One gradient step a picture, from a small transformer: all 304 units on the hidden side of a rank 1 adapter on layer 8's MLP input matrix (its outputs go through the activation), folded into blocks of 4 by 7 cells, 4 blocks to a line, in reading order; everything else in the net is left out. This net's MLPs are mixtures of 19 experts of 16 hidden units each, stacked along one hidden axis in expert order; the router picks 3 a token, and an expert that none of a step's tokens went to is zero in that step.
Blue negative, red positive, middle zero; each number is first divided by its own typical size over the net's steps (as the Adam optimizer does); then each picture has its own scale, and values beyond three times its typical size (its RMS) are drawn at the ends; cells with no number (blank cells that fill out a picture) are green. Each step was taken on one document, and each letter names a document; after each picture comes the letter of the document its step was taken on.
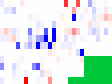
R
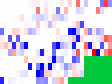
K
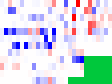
R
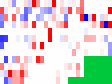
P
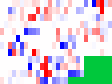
K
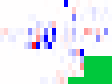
R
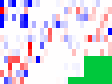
P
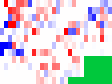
K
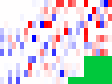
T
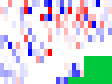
P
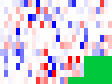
K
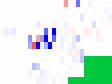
R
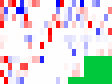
P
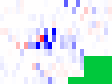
R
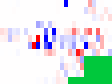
R
